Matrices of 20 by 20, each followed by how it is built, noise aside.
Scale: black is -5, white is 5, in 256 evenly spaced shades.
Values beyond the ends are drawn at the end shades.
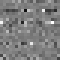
uneven rows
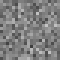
noise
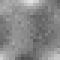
smooth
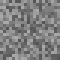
noise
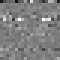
uneven rows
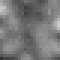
smooth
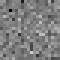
noise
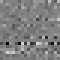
uneven rows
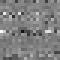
uneven rows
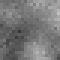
smooth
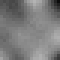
smooth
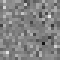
noise
